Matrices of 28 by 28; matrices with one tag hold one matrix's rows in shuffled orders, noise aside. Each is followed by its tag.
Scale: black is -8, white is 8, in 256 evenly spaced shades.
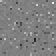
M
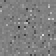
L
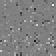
M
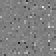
L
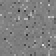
L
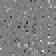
L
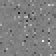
L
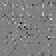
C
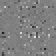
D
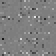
D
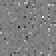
L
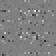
D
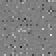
C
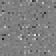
D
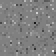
M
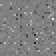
M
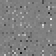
C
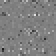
D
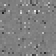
D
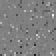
M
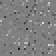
L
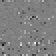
D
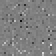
C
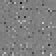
C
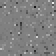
M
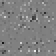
D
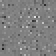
D
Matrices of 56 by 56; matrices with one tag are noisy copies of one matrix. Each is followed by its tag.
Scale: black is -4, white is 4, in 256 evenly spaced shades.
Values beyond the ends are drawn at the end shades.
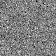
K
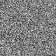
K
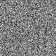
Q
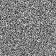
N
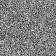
K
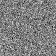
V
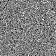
N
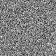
N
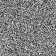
V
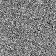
V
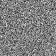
N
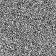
V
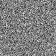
N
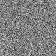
V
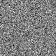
Q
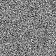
Q
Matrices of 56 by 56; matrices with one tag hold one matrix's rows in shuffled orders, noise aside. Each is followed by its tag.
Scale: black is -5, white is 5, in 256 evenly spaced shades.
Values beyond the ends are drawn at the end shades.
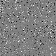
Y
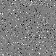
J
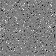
Y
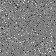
Y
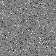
J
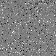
J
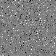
J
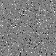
J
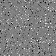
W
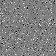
Y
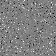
Y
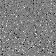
Y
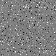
J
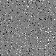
W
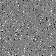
Y
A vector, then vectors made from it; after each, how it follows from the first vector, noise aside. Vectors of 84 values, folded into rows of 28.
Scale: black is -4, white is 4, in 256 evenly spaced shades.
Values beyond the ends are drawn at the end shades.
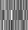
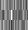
copied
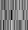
negated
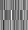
sign-scrambled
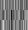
sign-scrambled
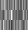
copied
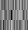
negated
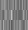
shrunk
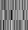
negated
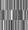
copied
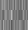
shrunk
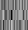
negated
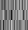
negated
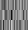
negated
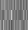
shrunk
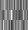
copied
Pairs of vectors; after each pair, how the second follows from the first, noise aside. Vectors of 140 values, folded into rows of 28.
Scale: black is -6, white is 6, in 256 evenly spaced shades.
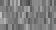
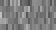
copied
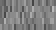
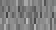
wrapped around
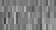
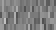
sign-scrambled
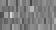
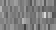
reversed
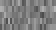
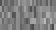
wrapped around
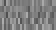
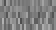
copied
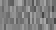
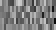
scaled up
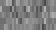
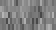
wrapped around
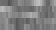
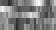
scaled up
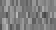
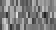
scaled up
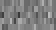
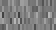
sign-scrambled
